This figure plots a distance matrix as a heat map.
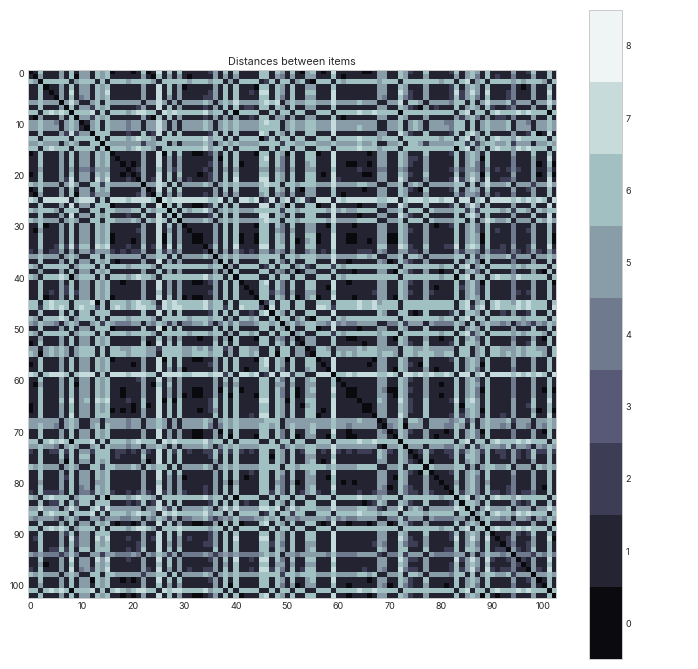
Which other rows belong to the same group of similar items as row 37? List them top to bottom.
0, 1, 3, 4, 5, 7, 9, 12, 16, 17, 18, 19, 20, 21, 23, 24, 26, 28, 30, 31, 32, 33, 34, 35, 39, 41, 42, 43, 44, 47, 50, 52, 53, 56, 57, 58, 60, 61, 62, 63, 64, 65, 66, 67, 70, 71, 74, 75, 76, 78, 79, 80, 81, 82, 84, 88, 90, 91, 92, 93, 95, 96, 97, 99, 100, 102
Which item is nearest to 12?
99
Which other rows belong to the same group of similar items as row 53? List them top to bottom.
0, 1, 3, 4, 5, 7, 9, 12, 16, 17, 18, 19, 20, 21, 23, 24, 26, 28, 30, 31, 32, 33, 34, 35, 37, 39, 41, 42, 43, 44, 47, 50, 52, 56, 57, 58, 60, 61, 62, 63, 64, 65, 66, 67, 70, 71, 74, 75, 76, 78, 79, 80, 81, 82, 84, 88, 90, 91, 92, 93, 95, 96, 97, 99, 100, 102
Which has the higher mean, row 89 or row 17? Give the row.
89
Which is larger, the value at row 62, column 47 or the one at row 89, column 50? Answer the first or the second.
the second
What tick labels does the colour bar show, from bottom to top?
0, 1, 2, 3, 4, 5, 6, 7, 8
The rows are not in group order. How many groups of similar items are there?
3
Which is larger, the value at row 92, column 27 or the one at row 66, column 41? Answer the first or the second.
the first
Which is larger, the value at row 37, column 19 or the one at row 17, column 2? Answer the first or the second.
the second
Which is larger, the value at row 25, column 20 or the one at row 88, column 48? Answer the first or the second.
the first
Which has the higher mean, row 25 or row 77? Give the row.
25
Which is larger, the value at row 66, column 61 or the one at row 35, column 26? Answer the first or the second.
the second
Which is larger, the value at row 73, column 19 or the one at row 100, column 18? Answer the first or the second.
the first
